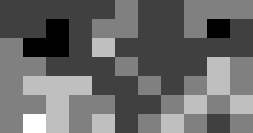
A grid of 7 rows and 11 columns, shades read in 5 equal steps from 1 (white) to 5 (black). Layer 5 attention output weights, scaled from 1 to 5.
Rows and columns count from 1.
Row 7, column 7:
3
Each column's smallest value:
3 1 2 2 2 3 3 2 2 2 2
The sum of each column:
23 22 24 24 22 25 26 25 22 23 22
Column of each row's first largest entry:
1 3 2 3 5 6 6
